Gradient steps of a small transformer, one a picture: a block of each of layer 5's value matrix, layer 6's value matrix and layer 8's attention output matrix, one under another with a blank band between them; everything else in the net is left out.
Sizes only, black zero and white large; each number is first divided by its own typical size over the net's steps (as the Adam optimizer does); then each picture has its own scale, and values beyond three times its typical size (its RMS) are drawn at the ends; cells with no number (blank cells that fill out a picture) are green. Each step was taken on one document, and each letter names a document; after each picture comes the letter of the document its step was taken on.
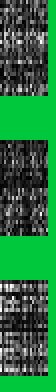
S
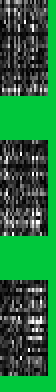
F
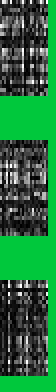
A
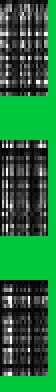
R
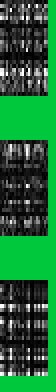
R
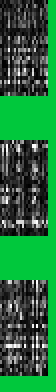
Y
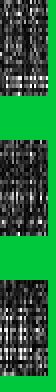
S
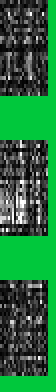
F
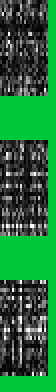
F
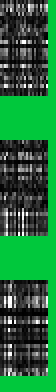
R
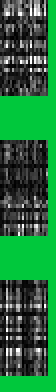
S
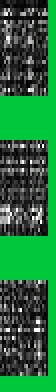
F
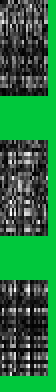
A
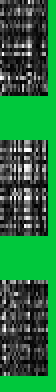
A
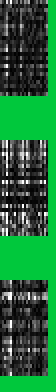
R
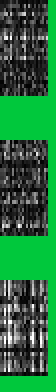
Y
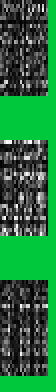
A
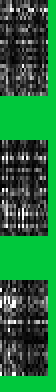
R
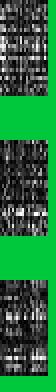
Y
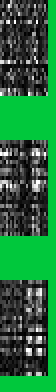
F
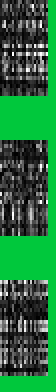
S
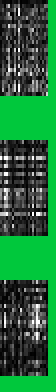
F
